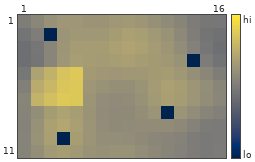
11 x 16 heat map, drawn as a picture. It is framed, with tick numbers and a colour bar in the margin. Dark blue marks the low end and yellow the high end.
Overall the values sit about 60% of the way up the scale. The ninth with the highest average is the middle left. There are four isolated cells, each far lower than the cells round it. An odd patch, higher than its surroundings, sits in the middle left. The values are skewed, with a long tail toward low values. No regular stripes run through it.
